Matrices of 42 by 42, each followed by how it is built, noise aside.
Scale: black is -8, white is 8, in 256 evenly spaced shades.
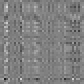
low rank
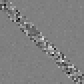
banded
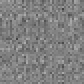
low rank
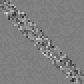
banded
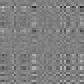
low rank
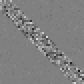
banded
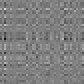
low rank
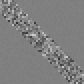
banded
